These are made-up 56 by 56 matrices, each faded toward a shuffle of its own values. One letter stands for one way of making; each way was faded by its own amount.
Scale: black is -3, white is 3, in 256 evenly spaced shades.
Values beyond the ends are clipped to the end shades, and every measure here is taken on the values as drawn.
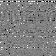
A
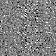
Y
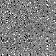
Y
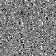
Y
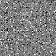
Y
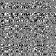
A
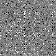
Y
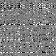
A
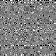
A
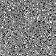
Y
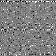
A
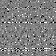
A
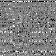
A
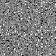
Y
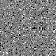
Y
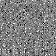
Y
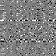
A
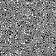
Y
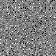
Y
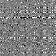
A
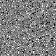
Y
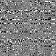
A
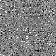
Y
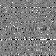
A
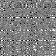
A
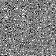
Y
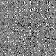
Y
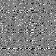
A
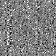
Y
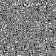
Y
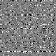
A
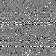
A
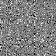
Y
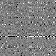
A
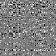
A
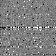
A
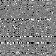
A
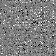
Y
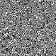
Y
